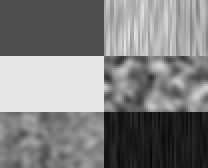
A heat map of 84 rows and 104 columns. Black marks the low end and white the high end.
The table splits into 3 rows of 2 panels. Panel 1,1: low, flat. Panel 1,2: high, streaked downward. Panel 2,1: very high, flat. Panel 2,2: middling, blotchy, strong in contrast. Panel 3,1: middling, blotchy. Panel 3,2: very low, streaked downward, faint in contrast.
